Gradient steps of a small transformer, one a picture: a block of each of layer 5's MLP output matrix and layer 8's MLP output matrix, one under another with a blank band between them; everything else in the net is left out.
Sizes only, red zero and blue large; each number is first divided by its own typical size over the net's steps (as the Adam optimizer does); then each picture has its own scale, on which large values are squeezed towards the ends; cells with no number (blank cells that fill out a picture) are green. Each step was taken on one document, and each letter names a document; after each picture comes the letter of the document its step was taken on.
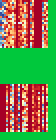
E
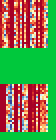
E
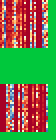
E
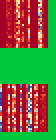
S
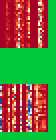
S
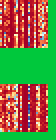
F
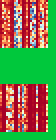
E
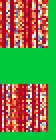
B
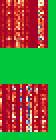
S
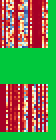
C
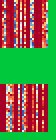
E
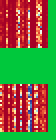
S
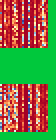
F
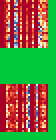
B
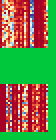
E
